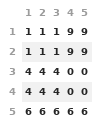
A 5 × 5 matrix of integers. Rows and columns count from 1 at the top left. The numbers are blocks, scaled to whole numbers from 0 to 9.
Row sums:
21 21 12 12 30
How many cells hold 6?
5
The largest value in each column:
6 6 6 9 9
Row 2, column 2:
1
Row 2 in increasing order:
1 1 1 9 9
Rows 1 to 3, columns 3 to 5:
1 9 9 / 1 9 9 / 4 0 0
